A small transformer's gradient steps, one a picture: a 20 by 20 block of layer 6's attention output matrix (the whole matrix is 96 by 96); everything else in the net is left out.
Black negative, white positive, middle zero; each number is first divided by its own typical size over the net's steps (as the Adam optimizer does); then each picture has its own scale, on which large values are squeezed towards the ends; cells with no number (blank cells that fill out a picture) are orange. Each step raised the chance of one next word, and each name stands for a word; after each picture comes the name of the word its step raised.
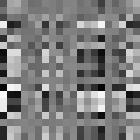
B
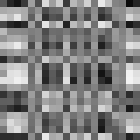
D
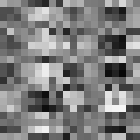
D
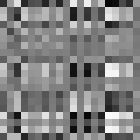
D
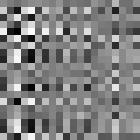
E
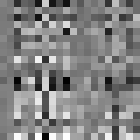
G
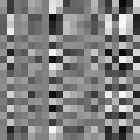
B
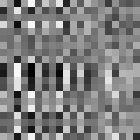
D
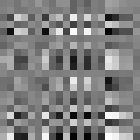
G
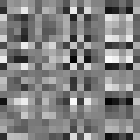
E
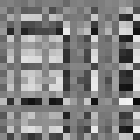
E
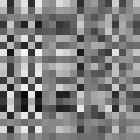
B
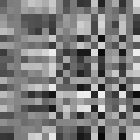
B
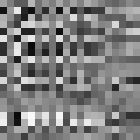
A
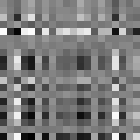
G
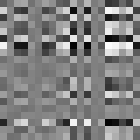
A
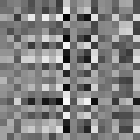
E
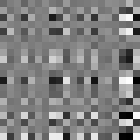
G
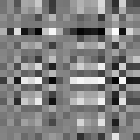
E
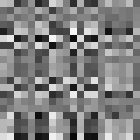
B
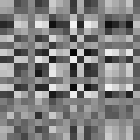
B
